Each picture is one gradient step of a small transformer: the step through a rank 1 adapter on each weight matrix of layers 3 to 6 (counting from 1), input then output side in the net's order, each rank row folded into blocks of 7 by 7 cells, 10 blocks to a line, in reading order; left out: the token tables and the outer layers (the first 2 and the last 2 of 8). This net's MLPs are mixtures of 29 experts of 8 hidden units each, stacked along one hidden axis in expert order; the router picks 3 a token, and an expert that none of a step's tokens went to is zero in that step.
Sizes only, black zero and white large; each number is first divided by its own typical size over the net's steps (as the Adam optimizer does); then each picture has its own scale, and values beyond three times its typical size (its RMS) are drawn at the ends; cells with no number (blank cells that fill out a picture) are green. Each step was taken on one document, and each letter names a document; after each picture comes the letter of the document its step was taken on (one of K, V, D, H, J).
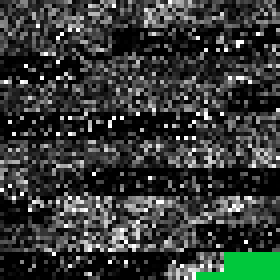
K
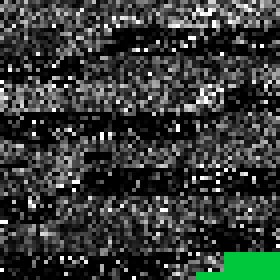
K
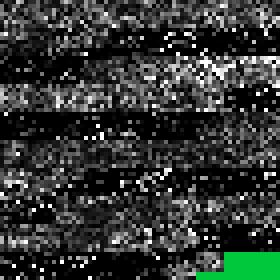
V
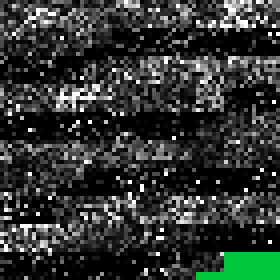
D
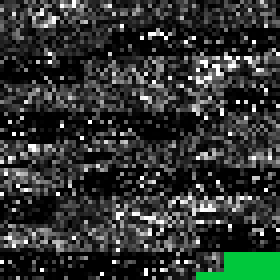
D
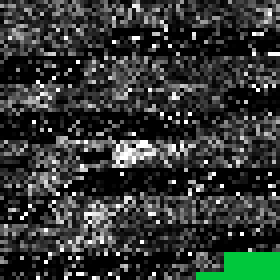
K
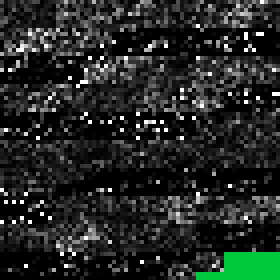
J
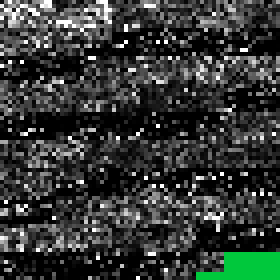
V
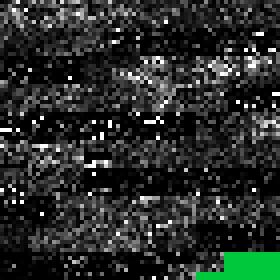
J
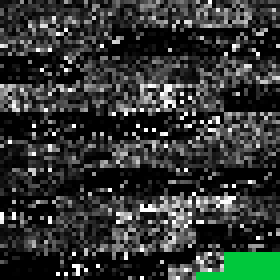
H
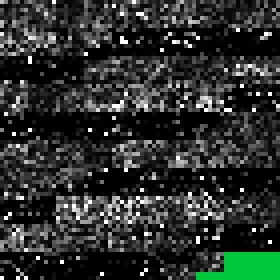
D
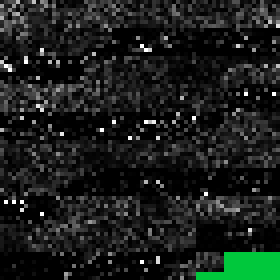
J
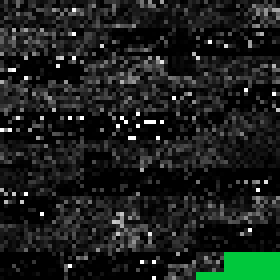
J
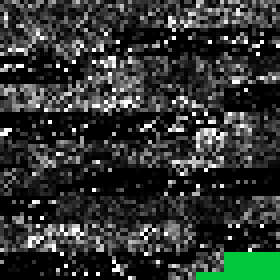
H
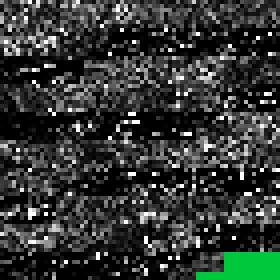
V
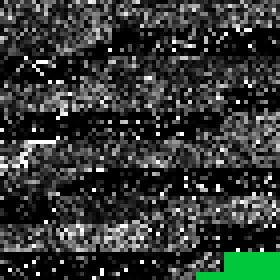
D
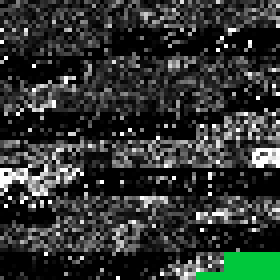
K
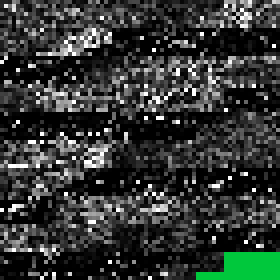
V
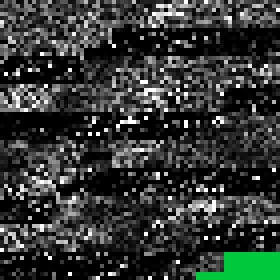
K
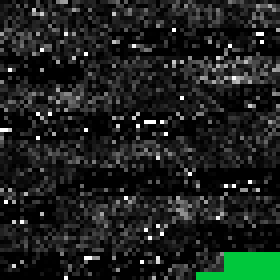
J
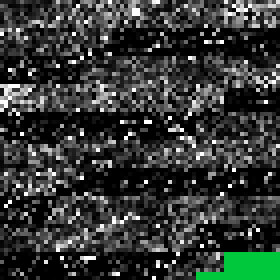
K
